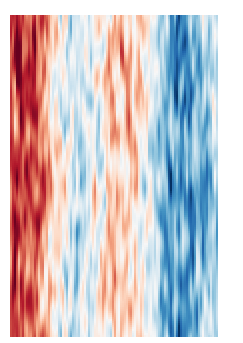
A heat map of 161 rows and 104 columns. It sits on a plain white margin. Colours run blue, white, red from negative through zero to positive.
There are no lone odd cells. The field climbs toward the left. Stripes running up and down repeat 2 times from left to right.
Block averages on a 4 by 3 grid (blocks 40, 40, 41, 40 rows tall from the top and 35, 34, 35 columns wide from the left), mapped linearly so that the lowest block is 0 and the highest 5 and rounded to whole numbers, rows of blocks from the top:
5 4 0
5 3 0
5 3 0
4 3 0
